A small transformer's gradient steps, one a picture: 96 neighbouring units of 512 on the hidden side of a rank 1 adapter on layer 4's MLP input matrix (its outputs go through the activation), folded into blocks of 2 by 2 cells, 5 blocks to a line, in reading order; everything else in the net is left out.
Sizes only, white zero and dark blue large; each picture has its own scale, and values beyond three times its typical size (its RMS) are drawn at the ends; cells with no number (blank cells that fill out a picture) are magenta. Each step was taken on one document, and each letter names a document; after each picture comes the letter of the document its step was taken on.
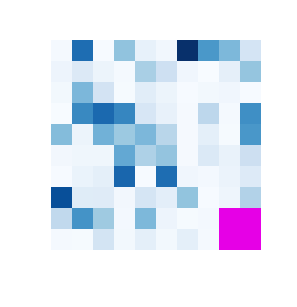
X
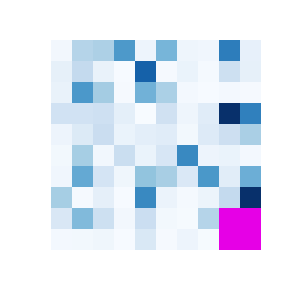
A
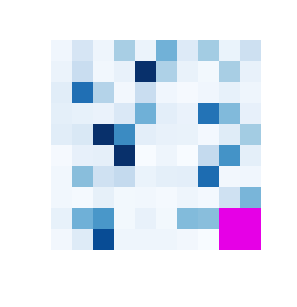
X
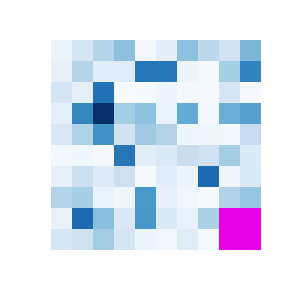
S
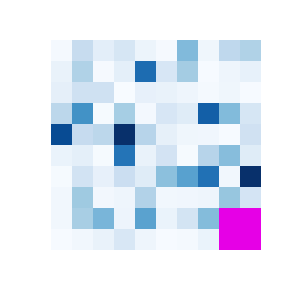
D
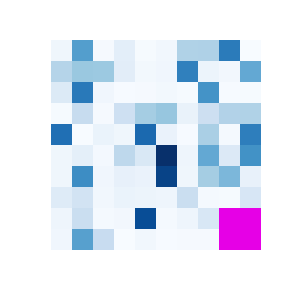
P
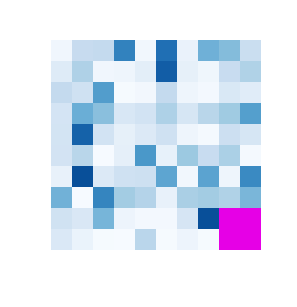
A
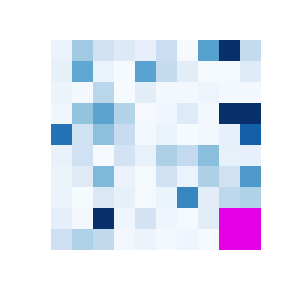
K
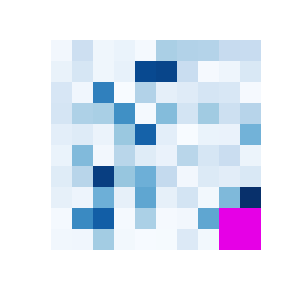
A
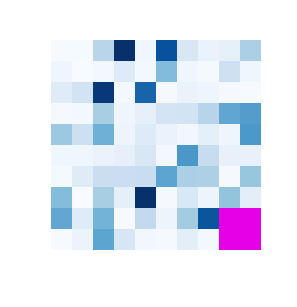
S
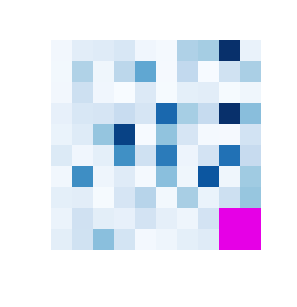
D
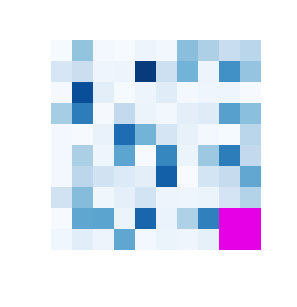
D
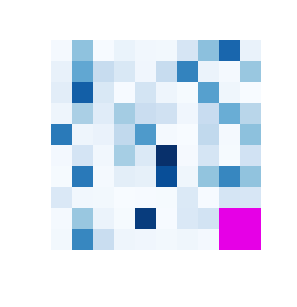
P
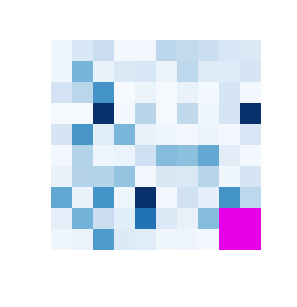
S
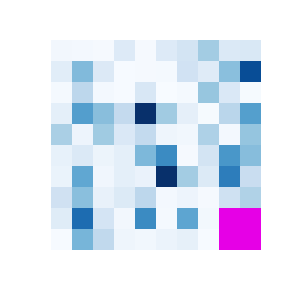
P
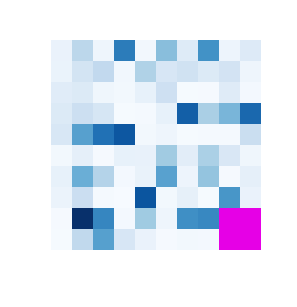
S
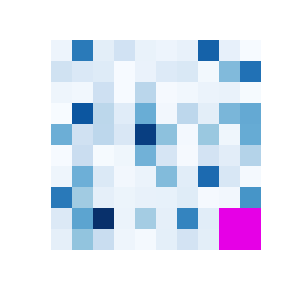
P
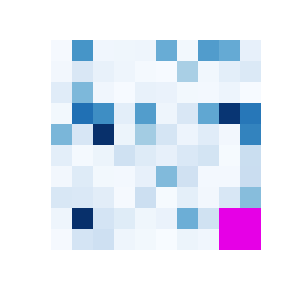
X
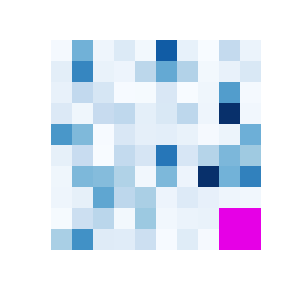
K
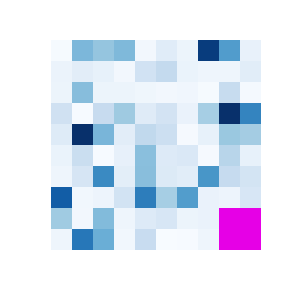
A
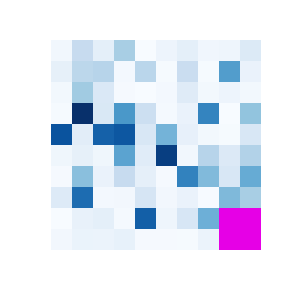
D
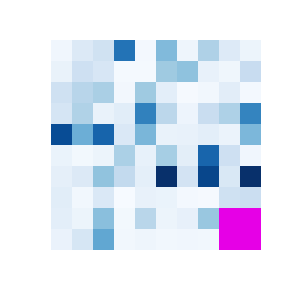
X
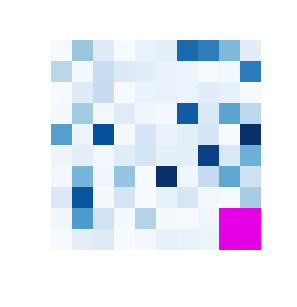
P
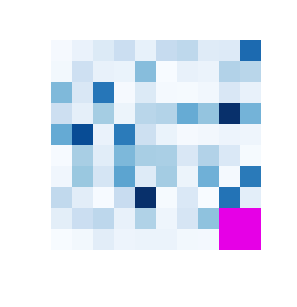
S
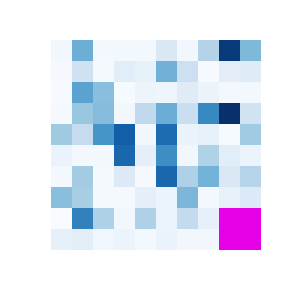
D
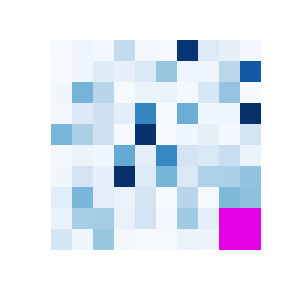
X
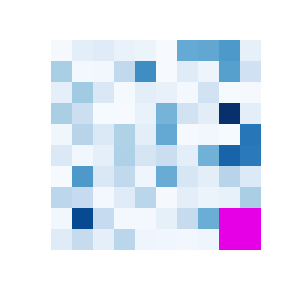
D
